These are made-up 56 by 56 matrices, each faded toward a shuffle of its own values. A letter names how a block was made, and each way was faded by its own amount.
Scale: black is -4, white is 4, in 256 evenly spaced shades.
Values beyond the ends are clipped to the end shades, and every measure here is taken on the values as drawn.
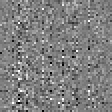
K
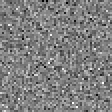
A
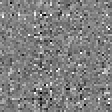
K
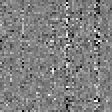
K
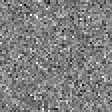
A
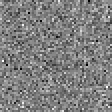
A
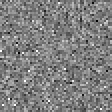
A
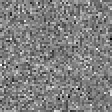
A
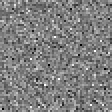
A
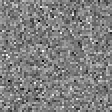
A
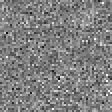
A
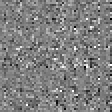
K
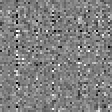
K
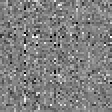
K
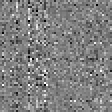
K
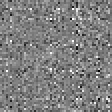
K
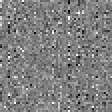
K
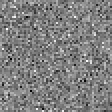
A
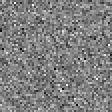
A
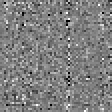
K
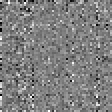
K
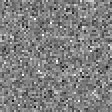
A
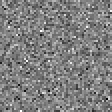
A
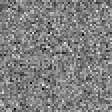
A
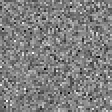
A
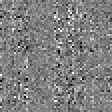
K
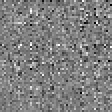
K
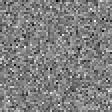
A
